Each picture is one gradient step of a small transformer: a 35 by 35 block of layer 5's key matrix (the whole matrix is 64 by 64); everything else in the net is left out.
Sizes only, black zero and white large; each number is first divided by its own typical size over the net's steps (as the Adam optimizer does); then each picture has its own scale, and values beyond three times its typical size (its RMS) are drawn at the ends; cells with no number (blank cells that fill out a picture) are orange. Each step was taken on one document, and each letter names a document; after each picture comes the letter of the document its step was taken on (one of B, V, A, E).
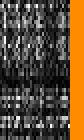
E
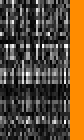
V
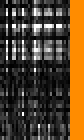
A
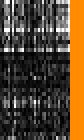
A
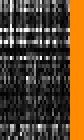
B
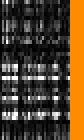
B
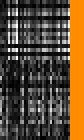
E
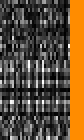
V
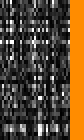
B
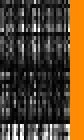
A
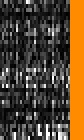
B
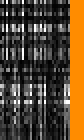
A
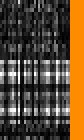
V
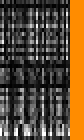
E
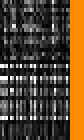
B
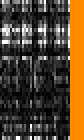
B
